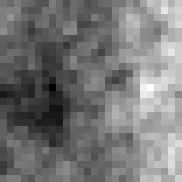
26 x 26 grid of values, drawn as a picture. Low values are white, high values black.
Lone odd cells: none. Ninth with the highest average: middle left. Stripes: none. Odd rows or columns: none. Slope: up to the left.
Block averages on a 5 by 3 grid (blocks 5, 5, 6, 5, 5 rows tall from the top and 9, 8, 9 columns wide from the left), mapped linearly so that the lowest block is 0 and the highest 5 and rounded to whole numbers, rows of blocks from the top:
3 3 0 | 4 3 0 | 5 3 0 | 5 3 1 | 3 3 1
